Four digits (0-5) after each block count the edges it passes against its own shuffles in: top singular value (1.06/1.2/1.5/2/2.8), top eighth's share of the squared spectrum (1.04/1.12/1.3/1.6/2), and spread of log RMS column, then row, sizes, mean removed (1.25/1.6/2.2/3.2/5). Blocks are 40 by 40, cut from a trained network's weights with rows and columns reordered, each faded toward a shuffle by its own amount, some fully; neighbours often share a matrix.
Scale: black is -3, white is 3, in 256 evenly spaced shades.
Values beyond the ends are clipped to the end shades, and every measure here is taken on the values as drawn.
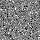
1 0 0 0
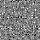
2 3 0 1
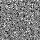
0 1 0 0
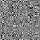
3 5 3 3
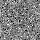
0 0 0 0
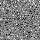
0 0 0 0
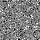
0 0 0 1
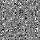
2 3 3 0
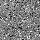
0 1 0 0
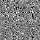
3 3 2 1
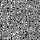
2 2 2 0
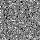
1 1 0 0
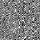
3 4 3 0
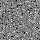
0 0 0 0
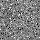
0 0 0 0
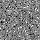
0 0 0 0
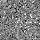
2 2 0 0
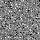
0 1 0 0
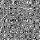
3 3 1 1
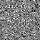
2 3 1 2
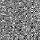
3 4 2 2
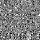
3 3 1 2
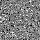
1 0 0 0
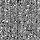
2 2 0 2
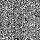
1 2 0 0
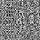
3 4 2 1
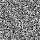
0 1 0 0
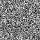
1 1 0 0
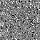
1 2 0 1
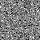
1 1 0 0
